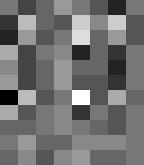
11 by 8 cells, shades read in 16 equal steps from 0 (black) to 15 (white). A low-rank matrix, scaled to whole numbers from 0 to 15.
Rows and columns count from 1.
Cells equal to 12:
2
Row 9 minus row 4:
-4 2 0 0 5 0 2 0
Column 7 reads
2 12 9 3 2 3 10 5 5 8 6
